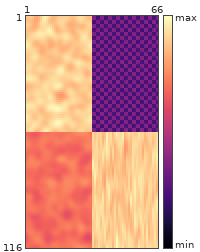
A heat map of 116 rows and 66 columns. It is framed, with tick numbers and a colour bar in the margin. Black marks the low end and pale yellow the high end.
The table splits into 2 rows of 2 panels. Panel 1,1: very high, blotchy, faint in contrast. Panel 1,2: low, checkered. Panel 2,1: high, blotchy, faint in contrast. Panel 2,2: very high, streaked downward, faint in contrast.
